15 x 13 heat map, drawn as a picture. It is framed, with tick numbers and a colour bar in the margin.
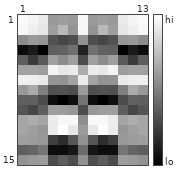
No seam splits the table. Horizontal stripes repeat 3 times down the table. The left and right halves mirror each other.
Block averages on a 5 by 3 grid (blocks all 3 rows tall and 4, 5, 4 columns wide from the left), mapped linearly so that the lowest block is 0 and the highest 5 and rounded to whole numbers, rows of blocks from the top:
5 3 5
1 3 1
3 1 3
3 5 3
2 0 2
